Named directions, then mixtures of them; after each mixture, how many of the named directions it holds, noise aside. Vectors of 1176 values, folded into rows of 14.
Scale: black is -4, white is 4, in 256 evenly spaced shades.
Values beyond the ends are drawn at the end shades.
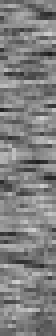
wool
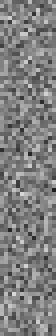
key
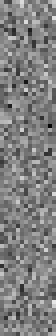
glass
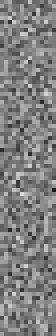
one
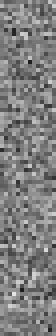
three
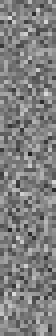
one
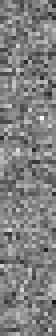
three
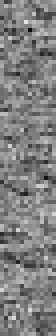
three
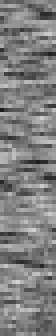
one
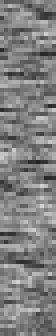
one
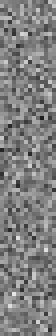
two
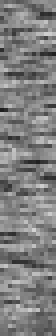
one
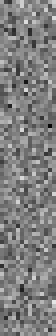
one
